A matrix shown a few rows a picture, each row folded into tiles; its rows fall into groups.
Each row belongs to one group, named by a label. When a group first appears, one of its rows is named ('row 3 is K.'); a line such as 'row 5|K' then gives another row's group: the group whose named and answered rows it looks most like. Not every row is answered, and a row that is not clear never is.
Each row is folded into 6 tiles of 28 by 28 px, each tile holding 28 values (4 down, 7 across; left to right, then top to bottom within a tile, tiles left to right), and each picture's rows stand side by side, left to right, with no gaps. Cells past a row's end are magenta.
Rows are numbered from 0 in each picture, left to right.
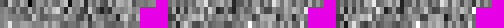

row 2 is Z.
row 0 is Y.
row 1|Z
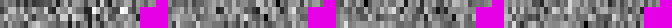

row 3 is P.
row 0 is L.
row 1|L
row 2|Y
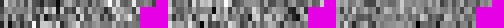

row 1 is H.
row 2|P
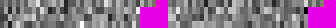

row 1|P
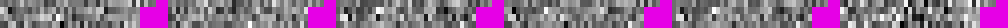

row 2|Y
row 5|Y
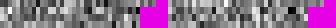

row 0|P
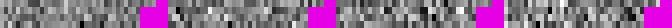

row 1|Y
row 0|P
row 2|L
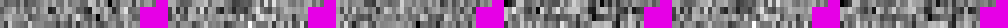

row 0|L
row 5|P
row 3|P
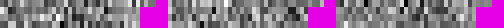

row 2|Y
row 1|H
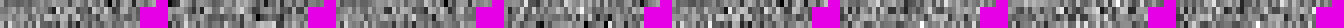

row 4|L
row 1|P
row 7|Z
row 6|H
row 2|L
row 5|Z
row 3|P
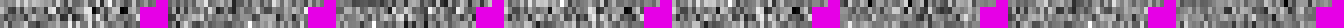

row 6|Z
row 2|L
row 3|H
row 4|H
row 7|L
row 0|H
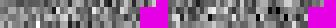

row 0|L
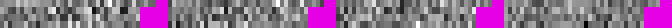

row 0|H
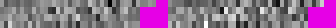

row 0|L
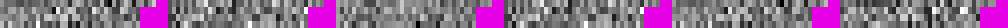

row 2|P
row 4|L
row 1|Z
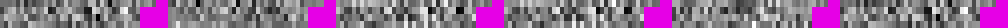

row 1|Y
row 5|L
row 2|H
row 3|H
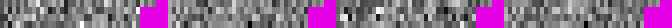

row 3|P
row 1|P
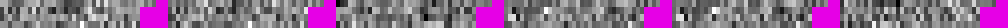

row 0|Z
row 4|Y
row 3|Y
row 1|Z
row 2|P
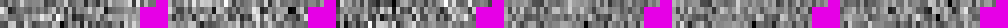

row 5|L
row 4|P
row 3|P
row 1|H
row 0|Y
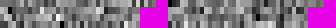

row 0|Y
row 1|P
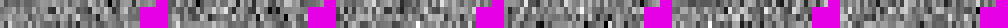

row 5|P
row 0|L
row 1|Y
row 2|Z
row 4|L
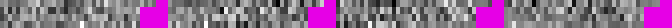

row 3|Y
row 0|Z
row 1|L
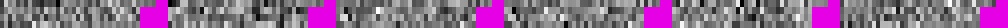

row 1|P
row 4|Y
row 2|Y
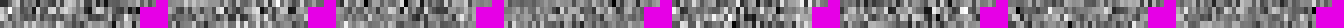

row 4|Y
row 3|L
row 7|P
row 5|L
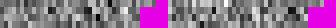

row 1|H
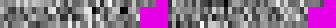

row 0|H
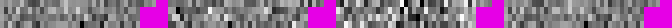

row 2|Y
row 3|P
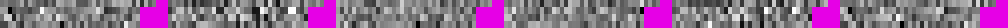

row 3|P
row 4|L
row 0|Y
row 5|Y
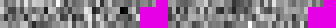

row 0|H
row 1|Z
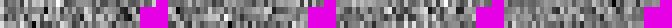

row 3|L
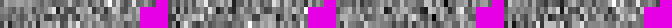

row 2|L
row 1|Z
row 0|H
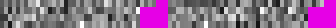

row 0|Z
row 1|L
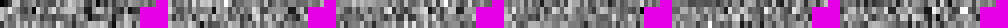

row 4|L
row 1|H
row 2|H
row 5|L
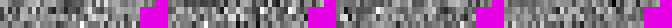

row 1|L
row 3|L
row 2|Y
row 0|Z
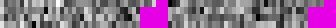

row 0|H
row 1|P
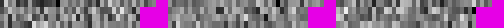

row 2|P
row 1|L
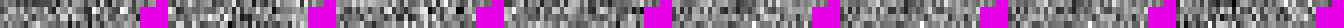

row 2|H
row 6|Z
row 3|P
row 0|L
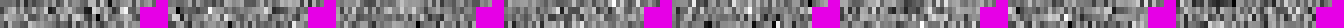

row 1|Y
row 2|P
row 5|Z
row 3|H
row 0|L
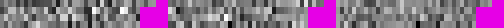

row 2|P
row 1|Y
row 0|L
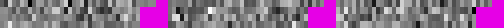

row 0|Y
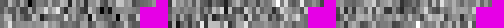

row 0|Y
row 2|Z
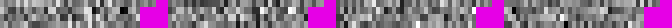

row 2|Z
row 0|H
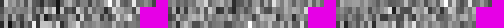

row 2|H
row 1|Z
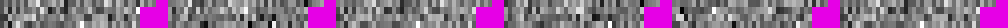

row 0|Z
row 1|P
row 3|P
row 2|Z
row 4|Y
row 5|Z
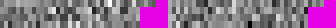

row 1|P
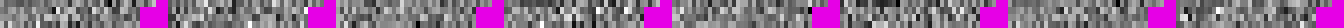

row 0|L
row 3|L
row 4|P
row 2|P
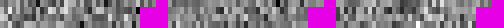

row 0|P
